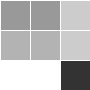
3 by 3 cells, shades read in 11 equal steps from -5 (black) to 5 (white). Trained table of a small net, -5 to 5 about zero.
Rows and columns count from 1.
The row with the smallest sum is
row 1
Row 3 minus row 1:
4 4 -6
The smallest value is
-3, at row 3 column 3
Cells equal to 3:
2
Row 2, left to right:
2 2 3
